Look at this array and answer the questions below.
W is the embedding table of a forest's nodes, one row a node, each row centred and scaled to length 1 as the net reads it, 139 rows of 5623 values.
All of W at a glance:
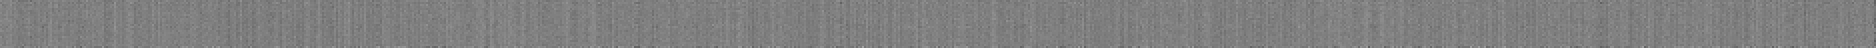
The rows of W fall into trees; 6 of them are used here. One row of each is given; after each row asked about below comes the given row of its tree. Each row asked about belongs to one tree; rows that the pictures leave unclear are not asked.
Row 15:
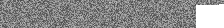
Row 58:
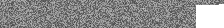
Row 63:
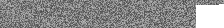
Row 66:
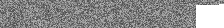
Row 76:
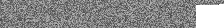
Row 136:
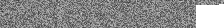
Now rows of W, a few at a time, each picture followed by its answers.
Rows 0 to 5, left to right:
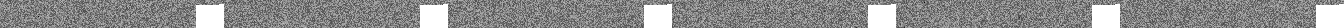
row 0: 76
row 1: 76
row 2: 58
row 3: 58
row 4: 76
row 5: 15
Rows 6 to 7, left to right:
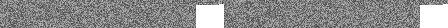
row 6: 66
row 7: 63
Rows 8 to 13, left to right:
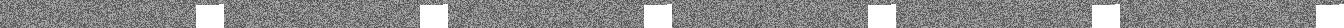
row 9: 66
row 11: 66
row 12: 76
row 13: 76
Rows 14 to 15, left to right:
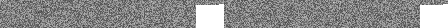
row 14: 63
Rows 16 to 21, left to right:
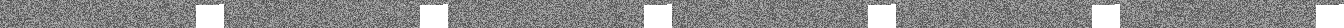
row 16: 76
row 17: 63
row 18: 76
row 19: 136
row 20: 15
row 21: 63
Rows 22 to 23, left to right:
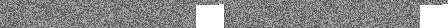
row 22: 66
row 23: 63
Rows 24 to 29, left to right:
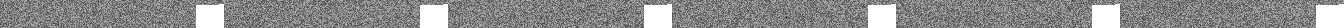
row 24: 58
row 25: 63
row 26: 58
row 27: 15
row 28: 66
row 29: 63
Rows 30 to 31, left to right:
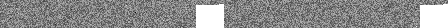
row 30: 15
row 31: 76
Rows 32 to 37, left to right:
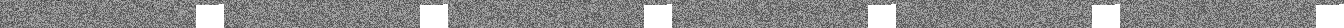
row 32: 58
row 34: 66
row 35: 76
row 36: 63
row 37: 76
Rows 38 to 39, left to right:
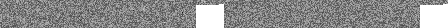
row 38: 66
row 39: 58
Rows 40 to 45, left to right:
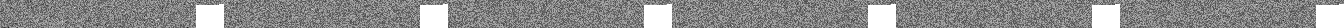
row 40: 76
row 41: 58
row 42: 58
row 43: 58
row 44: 66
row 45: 58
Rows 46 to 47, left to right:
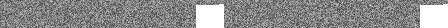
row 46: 15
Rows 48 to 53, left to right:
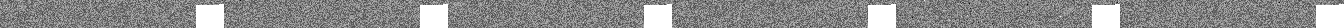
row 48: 76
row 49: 58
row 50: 63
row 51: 63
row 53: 58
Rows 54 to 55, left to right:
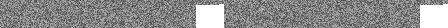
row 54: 66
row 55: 66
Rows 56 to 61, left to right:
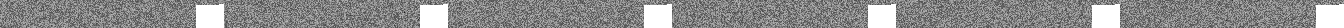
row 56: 66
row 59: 66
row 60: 63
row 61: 63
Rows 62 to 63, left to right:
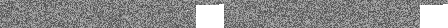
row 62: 58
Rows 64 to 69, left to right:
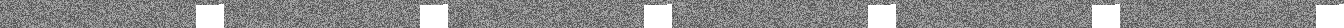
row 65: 66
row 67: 63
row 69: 76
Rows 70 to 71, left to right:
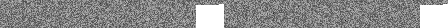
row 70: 63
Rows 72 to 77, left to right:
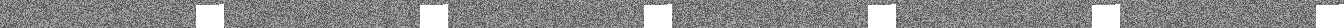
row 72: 66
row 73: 63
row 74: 76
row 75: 76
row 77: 58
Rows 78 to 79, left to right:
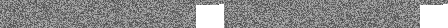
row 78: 66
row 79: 76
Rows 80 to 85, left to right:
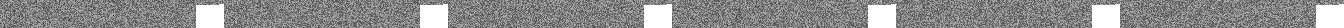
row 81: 66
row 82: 15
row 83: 15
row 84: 76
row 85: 63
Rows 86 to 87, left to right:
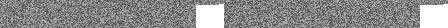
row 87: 76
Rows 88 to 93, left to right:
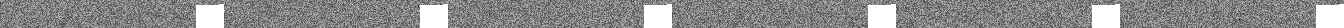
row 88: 15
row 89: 63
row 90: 63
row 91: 15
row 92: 66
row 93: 58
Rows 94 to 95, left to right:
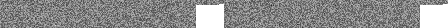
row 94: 76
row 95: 58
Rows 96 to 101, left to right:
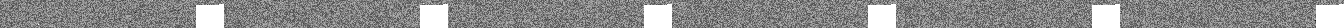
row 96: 58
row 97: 66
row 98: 76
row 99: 63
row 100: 66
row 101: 66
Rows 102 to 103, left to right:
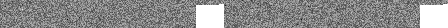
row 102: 58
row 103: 66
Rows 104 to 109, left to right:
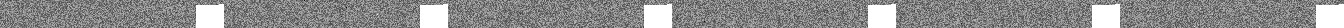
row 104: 63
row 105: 66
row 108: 76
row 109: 58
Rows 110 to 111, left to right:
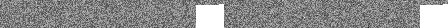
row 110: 63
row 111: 136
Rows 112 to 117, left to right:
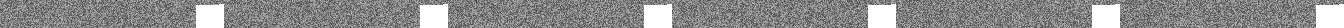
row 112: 76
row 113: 76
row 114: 66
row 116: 15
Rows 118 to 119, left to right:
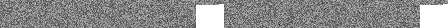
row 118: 58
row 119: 15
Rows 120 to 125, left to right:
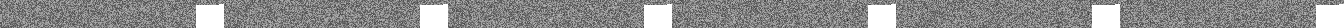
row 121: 66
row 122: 66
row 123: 76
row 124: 63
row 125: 76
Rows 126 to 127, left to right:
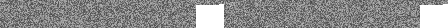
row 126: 76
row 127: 63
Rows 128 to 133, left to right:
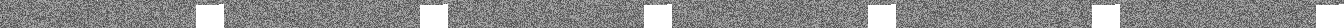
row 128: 66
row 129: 66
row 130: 58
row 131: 63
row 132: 63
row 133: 58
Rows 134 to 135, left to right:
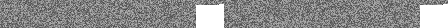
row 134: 76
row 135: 76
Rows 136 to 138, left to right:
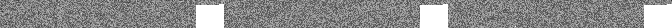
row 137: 63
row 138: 66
